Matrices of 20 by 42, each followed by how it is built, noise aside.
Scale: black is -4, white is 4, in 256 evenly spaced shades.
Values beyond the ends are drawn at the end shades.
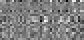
low rank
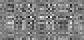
low rank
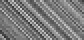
Toeplitz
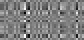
low rank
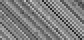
Toeplitz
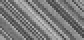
Toeplitz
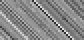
Toeplitz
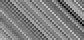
Toeplitz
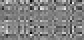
low rank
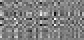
low rank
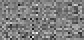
low rank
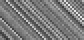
Toeplitz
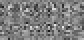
low rank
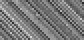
Toeplitz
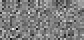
low rank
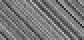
Toeplitz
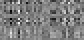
low rank
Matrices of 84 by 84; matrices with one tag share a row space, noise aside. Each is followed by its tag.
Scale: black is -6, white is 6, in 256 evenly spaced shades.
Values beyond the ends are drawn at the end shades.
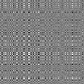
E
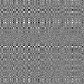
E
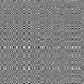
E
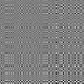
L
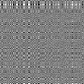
E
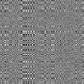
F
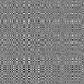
E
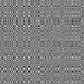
E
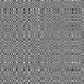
E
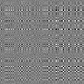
L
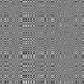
F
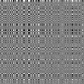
E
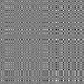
L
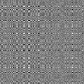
E
